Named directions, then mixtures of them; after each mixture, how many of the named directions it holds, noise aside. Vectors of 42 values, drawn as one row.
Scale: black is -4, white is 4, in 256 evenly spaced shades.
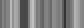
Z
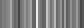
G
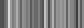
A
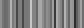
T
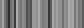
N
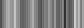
three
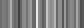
one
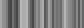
two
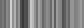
two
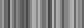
three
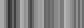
three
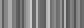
three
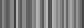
three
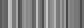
two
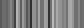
two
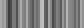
three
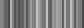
three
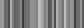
two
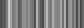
two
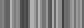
three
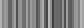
three
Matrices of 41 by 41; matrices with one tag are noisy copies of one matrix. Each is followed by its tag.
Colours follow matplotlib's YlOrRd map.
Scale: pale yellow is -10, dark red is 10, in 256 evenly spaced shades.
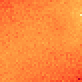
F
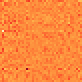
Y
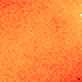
F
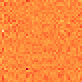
Y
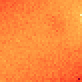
F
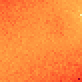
F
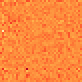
Y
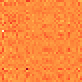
Y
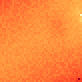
F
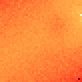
F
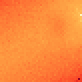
F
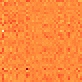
Y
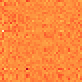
Y
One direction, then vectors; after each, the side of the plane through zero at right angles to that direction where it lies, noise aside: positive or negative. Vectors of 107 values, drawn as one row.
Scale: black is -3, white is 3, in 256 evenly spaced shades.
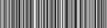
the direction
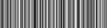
negative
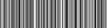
positive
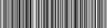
positive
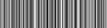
positive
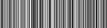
negative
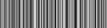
positive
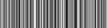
positive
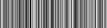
positive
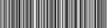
positive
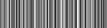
positive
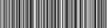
positive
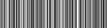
positive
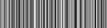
positive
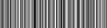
negative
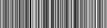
positive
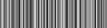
positive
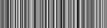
negative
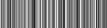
negative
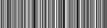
negative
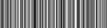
negative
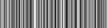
positive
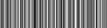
negative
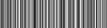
negative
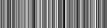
negative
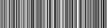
positive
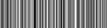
negative
